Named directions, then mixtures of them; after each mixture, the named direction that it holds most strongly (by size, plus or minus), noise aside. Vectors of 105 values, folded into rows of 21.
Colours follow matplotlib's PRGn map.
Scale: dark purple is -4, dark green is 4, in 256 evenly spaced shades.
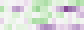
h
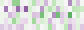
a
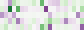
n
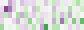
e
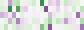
n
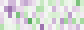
e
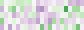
h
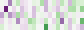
e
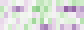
h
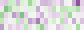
e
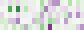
n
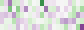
n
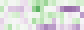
h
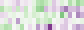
h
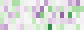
a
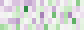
e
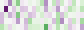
e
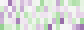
e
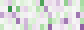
n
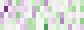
e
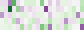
n
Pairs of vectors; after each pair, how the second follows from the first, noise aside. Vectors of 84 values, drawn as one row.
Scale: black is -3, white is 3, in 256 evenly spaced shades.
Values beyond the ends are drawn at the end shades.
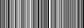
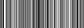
wrapped around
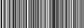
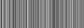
shrunk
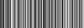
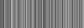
shrunk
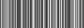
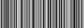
negated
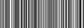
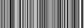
negated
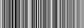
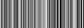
wrapped around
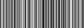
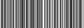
negated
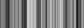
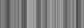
shrunk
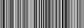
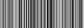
wrapped around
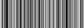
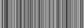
shrunk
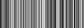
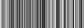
negated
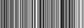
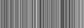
shrunk
